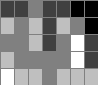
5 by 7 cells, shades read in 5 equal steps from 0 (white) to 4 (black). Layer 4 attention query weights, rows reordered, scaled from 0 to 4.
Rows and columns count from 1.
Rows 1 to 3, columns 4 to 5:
3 3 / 3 1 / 3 2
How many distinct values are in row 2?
4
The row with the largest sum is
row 1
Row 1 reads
3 3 2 3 3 4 4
